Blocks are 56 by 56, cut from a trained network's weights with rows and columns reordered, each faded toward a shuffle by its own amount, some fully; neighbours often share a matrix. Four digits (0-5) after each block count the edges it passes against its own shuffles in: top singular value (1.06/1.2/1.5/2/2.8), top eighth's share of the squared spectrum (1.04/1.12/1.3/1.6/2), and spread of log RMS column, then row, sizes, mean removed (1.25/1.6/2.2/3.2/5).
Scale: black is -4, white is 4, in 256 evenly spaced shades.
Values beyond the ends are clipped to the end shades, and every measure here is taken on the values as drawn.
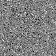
1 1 0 0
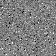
0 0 0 0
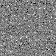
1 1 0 0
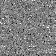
1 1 0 0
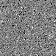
0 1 0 0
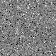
0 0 0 0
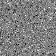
1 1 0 0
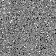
0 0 0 0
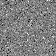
0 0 0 0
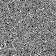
0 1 0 0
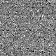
2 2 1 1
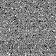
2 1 0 0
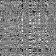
3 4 3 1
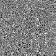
2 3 2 1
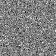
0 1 0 0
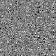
2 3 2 1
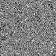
2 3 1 0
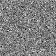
1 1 0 1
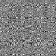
3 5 1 3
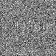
2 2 0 0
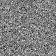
2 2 0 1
